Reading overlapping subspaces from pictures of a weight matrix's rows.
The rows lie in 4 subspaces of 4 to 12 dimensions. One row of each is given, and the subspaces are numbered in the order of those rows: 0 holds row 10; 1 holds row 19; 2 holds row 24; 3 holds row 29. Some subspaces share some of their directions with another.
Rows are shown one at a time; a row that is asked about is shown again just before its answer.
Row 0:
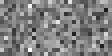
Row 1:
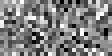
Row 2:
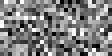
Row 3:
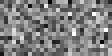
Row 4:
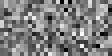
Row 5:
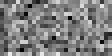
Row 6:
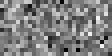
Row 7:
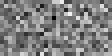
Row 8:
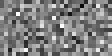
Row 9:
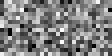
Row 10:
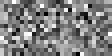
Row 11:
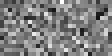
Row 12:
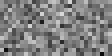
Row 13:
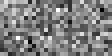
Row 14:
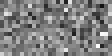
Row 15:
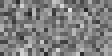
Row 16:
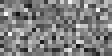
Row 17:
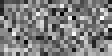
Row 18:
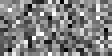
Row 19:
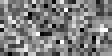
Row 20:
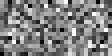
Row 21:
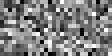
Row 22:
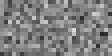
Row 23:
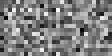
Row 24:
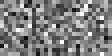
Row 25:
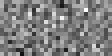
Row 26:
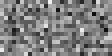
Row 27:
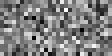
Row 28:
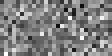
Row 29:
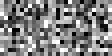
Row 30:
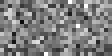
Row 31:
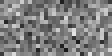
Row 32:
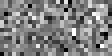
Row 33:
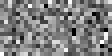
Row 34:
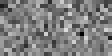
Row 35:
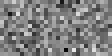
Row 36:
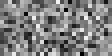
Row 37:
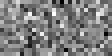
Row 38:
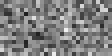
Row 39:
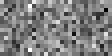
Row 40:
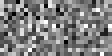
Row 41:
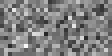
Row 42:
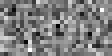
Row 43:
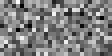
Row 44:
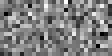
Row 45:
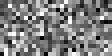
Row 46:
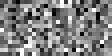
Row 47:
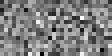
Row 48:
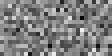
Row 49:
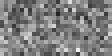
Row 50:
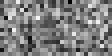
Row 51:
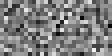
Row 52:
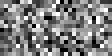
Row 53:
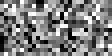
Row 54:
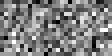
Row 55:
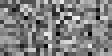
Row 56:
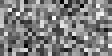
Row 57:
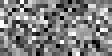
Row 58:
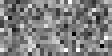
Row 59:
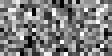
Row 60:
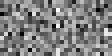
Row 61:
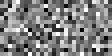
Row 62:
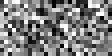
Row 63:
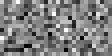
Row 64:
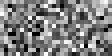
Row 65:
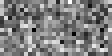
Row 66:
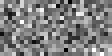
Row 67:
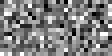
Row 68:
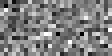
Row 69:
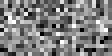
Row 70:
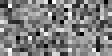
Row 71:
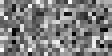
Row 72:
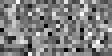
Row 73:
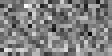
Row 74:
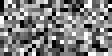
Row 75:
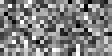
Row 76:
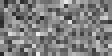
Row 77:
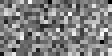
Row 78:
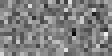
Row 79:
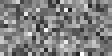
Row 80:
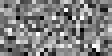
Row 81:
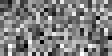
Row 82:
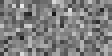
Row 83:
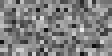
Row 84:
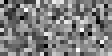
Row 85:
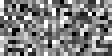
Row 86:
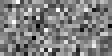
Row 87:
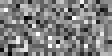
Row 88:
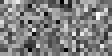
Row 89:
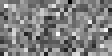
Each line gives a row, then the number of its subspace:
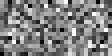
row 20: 3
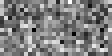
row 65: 2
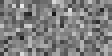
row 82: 2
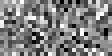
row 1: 2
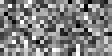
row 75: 2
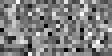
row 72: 1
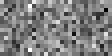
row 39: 0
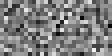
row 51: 1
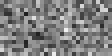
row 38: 1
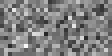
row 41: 1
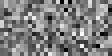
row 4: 3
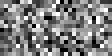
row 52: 2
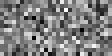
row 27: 2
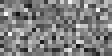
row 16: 2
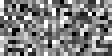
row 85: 2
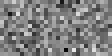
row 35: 2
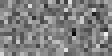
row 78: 3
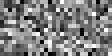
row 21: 3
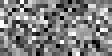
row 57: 1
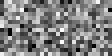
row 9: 3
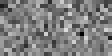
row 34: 1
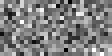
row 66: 2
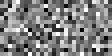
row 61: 1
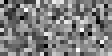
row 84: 1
